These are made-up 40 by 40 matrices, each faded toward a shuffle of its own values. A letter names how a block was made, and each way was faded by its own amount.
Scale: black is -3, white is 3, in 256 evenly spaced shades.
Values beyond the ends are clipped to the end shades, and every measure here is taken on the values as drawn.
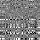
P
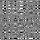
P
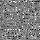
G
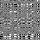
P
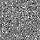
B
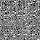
G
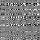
P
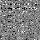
G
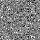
B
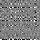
P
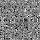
B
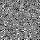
G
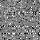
G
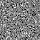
B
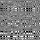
P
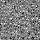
B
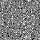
B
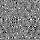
G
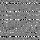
P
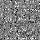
B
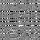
P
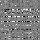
P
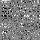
G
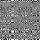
P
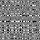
P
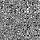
B
